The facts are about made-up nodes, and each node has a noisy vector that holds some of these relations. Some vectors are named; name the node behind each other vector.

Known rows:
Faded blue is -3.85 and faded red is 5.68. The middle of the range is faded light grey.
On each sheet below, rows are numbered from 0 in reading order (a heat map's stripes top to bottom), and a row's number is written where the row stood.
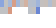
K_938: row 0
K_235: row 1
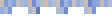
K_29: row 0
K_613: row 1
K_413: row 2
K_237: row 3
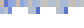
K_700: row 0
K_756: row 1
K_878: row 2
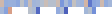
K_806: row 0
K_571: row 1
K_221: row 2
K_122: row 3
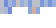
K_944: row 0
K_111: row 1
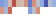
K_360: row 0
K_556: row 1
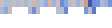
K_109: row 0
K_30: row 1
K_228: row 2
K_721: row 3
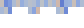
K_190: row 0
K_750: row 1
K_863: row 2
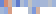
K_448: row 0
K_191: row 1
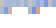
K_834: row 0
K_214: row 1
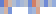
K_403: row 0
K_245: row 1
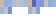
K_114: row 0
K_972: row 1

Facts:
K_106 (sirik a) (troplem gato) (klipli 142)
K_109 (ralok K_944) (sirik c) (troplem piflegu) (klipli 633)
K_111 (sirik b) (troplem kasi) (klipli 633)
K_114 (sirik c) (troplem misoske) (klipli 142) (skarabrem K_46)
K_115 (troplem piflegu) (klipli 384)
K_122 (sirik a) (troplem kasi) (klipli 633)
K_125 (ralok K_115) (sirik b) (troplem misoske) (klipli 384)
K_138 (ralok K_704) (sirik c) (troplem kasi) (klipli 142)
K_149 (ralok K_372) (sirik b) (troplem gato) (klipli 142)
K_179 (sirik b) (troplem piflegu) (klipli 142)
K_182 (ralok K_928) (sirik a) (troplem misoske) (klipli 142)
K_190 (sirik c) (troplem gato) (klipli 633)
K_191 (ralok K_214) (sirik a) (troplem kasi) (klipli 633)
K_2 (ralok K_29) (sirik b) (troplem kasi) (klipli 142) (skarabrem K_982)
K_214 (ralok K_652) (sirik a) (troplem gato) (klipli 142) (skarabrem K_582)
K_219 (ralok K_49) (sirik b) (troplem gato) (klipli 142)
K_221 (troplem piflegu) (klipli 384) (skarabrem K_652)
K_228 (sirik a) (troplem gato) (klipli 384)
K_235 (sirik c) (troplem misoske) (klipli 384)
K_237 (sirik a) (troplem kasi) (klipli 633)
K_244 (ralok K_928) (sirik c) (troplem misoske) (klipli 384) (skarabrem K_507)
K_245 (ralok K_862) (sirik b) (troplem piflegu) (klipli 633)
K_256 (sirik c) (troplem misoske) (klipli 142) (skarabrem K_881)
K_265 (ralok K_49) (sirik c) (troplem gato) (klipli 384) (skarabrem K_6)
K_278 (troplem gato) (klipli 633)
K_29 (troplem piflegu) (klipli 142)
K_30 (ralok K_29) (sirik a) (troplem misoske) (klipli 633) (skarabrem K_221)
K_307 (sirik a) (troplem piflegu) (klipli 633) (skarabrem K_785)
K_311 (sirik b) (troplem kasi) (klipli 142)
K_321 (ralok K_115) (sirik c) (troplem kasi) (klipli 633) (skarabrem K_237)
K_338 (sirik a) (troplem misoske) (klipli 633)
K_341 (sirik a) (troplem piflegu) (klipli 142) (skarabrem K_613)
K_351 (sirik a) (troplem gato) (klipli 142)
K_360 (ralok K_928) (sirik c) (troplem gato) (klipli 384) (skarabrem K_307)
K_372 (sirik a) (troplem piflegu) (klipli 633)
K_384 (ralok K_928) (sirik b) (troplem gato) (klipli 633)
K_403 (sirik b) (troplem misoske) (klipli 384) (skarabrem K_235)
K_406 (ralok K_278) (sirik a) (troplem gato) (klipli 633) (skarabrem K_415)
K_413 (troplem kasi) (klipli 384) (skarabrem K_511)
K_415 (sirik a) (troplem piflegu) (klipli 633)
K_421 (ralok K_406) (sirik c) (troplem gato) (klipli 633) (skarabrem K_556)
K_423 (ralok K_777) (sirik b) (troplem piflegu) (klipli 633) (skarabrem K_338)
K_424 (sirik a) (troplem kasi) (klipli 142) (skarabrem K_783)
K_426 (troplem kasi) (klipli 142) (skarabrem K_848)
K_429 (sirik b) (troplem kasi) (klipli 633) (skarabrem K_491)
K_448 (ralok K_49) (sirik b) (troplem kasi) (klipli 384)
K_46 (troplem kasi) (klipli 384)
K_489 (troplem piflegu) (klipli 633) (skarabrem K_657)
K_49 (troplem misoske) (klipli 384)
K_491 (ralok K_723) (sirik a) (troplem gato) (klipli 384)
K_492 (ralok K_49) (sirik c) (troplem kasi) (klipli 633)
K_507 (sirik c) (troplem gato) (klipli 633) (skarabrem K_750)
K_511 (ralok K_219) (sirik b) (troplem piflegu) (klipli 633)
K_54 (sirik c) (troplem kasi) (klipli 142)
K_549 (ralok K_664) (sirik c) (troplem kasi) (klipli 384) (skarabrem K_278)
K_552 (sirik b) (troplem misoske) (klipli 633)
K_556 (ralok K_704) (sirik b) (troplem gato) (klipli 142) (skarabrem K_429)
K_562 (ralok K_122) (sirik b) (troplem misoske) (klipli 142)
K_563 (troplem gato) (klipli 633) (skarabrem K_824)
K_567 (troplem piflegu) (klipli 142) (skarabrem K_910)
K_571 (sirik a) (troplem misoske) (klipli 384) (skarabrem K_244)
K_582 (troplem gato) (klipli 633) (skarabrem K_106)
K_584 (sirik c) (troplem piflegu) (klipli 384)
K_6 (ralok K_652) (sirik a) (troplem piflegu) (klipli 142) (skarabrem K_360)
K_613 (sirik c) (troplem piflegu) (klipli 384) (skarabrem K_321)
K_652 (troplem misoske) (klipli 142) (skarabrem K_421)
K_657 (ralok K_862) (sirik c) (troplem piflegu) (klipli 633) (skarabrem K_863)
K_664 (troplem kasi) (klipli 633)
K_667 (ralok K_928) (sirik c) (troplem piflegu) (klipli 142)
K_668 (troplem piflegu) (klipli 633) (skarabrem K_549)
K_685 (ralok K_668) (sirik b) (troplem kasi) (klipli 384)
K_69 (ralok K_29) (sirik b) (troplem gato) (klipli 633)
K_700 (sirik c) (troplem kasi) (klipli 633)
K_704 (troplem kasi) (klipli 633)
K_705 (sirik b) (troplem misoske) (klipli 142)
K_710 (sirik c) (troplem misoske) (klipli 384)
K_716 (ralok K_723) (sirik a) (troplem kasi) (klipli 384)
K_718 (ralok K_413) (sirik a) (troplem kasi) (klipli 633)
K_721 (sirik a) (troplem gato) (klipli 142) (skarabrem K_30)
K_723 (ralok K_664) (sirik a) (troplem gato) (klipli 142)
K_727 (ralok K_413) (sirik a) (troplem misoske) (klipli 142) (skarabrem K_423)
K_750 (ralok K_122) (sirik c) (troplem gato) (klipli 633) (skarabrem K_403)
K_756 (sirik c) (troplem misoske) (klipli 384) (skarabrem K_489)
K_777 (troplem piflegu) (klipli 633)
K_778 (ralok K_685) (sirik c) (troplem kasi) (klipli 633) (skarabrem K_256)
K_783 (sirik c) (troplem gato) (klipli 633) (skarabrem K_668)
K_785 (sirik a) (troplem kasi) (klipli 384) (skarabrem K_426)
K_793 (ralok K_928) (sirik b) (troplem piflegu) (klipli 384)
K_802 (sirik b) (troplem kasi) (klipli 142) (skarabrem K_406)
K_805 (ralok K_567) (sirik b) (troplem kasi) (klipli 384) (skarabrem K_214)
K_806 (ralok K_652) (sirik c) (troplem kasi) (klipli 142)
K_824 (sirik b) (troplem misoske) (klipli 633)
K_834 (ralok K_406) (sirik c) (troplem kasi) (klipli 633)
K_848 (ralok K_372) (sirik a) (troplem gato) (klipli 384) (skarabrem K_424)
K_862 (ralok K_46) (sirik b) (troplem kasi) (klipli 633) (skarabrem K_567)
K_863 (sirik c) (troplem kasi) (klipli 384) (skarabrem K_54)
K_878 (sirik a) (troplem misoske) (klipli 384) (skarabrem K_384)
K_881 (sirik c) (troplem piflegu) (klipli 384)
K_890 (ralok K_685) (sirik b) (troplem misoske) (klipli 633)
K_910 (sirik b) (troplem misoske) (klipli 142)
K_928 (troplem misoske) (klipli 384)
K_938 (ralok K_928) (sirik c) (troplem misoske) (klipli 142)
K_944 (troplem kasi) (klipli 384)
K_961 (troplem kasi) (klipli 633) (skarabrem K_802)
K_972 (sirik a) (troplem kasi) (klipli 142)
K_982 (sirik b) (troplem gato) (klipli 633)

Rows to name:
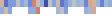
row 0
K_54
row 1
K_219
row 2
K_351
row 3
K_805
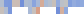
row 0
K_783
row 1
K_667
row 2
K_179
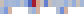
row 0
K_778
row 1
K_125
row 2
K_406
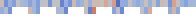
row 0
K_567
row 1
K_278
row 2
K_961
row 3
K_6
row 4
K_341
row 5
K_491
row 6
K_705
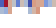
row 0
K_890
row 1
K_793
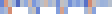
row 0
K_149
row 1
K_881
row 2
K_429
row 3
K_824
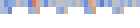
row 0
K_563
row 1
K_511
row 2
K_657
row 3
K_862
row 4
K_421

